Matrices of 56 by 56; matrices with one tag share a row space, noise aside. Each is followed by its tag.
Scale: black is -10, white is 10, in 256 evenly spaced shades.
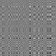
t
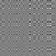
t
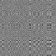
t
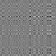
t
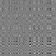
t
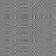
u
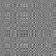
u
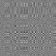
u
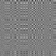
u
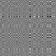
t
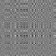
u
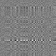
u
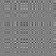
u
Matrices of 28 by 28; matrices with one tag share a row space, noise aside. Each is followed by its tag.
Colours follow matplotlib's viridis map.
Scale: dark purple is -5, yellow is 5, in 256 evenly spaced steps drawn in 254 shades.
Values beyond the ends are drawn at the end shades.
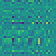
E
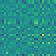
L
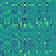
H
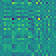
E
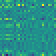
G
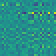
L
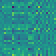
E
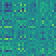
G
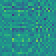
E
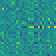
L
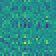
H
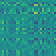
L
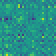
G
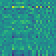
E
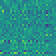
H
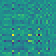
E
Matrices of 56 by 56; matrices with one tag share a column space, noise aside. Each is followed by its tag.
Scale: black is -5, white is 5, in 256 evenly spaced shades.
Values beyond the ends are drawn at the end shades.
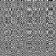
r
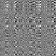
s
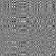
s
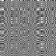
r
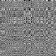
r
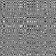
s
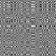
s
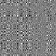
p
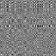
s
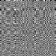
r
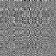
r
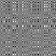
s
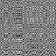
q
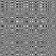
s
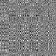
p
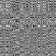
s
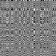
r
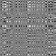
s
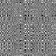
p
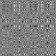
s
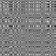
s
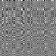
r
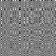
r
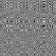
s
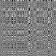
r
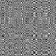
q
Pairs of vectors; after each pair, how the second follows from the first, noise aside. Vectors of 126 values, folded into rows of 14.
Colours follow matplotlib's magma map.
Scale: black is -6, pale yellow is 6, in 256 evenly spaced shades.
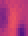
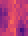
copied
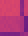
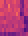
copied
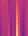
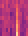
copied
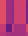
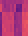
reversed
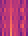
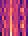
scaled up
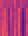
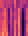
scaled up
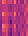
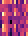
scaled up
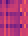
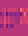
partly zeroed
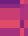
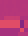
partly zeroed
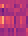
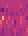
partly zeroed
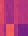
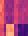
scaled up
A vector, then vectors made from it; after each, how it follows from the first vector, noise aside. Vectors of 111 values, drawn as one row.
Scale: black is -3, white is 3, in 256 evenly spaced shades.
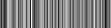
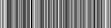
negated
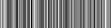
negated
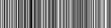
sign-scrambled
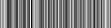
negated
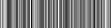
negated
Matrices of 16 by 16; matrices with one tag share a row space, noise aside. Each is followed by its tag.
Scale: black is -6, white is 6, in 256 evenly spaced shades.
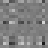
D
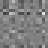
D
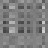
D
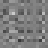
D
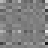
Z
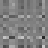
D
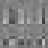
D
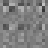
D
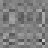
D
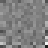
Z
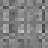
D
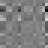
Z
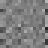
Z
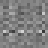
D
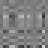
D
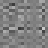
D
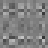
D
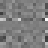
Z
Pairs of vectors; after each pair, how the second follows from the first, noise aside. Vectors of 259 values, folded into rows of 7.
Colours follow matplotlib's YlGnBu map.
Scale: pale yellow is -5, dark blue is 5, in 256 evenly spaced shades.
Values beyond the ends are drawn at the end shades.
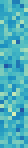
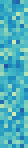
copied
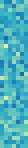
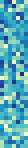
scaled up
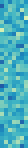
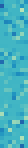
partly zeroed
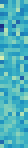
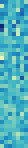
copied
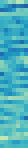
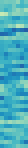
wrapped around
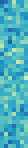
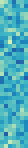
negated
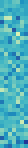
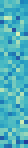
copied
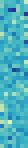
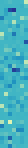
partly zeroed
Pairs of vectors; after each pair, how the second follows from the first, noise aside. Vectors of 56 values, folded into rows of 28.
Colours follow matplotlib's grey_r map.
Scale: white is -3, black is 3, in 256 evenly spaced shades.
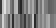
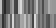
negated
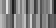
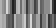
copied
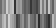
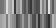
copied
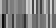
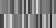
shuffled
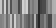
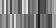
copied
